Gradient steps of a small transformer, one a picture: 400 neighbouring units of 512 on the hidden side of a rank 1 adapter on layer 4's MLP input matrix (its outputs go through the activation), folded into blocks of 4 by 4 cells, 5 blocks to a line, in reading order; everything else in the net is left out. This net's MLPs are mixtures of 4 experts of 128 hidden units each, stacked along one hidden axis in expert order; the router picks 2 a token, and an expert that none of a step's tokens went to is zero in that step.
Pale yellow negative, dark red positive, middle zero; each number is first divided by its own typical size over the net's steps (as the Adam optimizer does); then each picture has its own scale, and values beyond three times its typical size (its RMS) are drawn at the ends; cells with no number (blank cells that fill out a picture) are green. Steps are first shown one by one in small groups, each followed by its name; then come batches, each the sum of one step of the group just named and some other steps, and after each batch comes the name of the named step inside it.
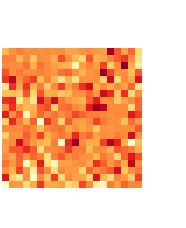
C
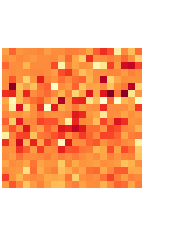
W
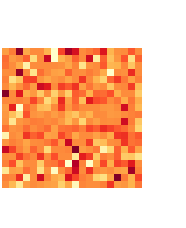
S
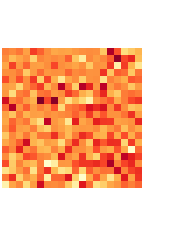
C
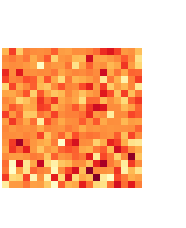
C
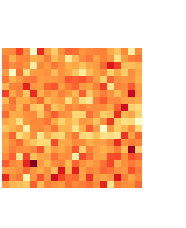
S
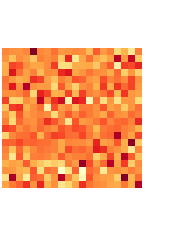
W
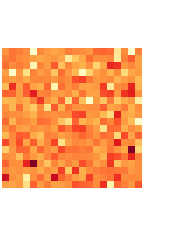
W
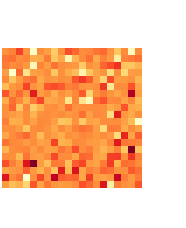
S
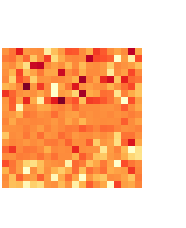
S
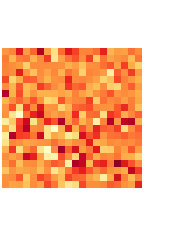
S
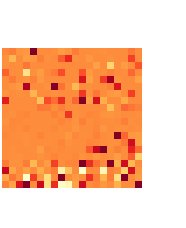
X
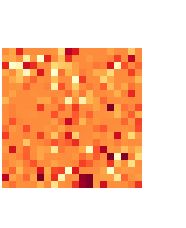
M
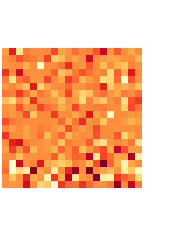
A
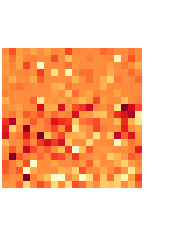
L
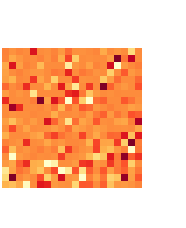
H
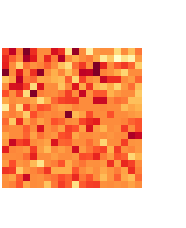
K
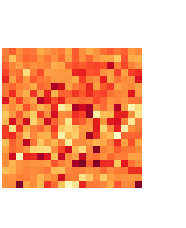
K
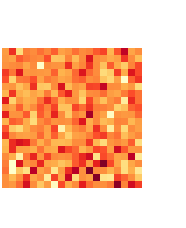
A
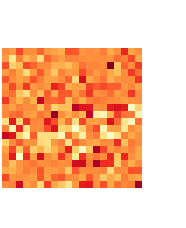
M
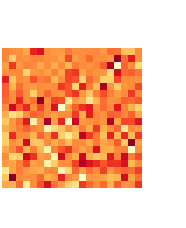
H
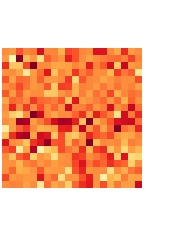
M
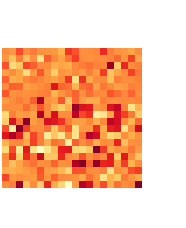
M
